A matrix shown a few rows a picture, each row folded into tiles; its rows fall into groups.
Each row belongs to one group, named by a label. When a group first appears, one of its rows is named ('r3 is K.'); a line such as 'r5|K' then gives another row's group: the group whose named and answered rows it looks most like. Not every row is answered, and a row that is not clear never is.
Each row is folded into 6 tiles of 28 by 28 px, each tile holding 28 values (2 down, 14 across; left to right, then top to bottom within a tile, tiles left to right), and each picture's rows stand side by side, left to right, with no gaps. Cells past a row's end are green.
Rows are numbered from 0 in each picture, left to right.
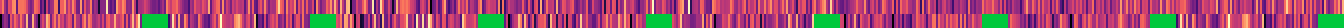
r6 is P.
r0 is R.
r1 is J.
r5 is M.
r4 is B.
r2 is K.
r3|M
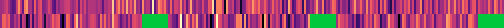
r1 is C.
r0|P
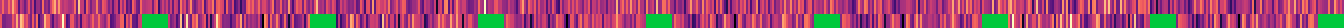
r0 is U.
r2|M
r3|P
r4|P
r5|P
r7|P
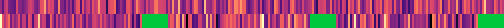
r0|B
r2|C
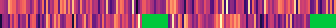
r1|J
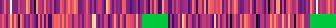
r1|M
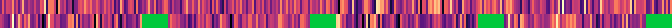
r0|C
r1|P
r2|B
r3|J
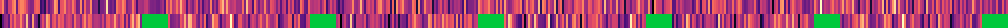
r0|R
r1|U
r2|M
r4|M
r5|U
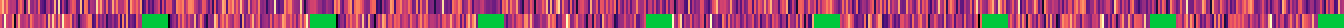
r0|J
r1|R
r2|R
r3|U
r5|B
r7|K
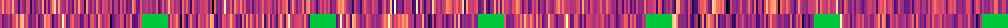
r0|U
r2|J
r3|U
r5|B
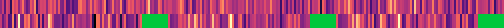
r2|U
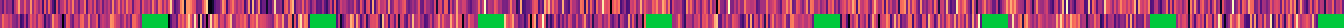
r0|P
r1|R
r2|M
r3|B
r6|J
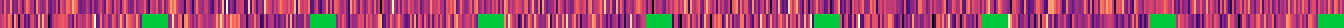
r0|K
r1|J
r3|J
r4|R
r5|C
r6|B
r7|P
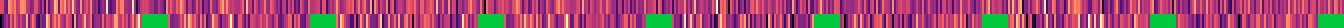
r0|R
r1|U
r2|J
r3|U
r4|C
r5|M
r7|P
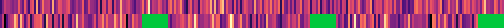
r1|U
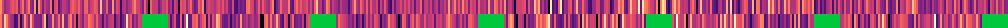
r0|J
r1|C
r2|P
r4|J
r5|K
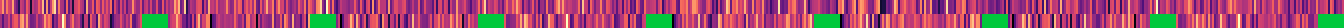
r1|B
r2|M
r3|U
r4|R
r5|R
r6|M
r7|U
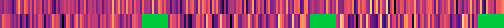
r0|P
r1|P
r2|J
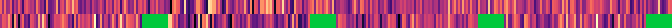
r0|K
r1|B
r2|P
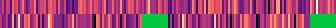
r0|C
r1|M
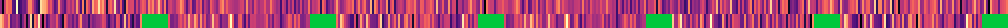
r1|U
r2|J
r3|U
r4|B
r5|J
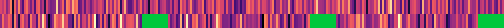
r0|K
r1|C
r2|U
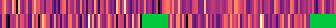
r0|R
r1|K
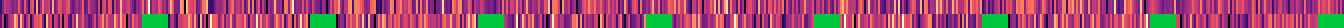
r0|M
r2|R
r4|U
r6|R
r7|M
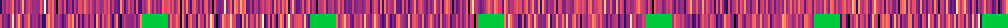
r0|C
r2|B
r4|P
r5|R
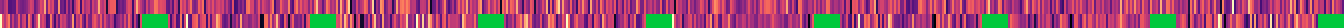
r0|B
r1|C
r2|K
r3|U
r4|B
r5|C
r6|P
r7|K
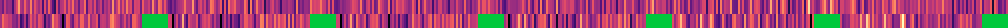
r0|P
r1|M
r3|M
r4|B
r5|U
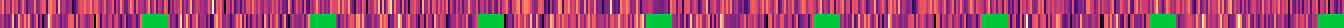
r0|C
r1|C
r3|R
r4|C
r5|C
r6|C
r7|U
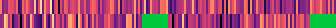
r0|J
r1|M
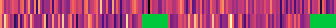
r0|J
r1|U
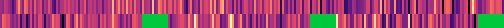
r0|P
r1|U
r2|B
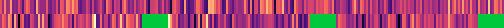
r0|K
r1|B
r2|P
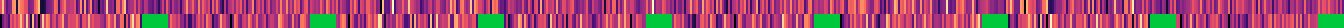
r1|P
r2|K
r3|M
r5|R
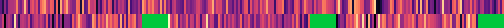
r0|M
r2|R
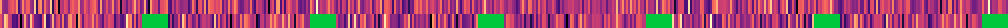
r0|J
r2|C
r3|P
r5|M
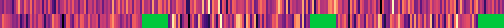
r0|P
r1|J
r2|K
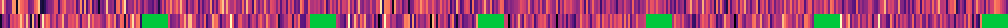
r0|R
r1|U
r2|C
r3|M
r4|P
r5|B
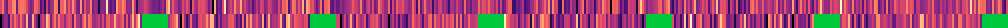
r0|R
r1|K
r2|M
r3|B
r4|C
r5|K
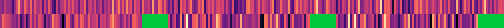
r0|P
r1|C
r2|C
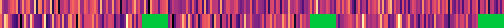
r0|J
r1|M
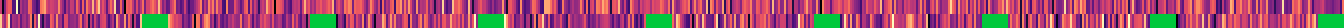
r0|B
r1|B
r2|R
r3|B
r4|J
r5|J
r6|K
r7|R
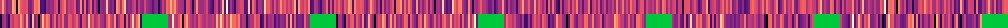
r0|R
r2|R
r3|P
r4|C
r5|C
